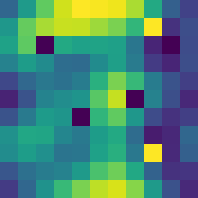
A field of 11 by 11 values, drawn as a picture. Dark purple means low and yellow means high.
Lone odd cells: 5, 2 higher and 3 lower than their neighbours. Average level on the scale: 50%. Stripes: none. Ninth with the highest average: top middle.
